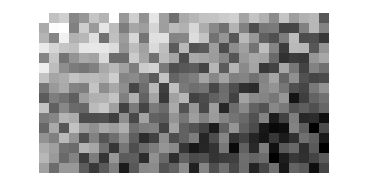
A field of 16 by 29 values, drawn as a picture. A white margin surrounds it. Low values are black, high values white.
Average level on the scale: 50%. Slope: up to the top left. Mirror symmetry: none. Ninth with the lowest average: bottom right. Ninth with the highest average: top left.
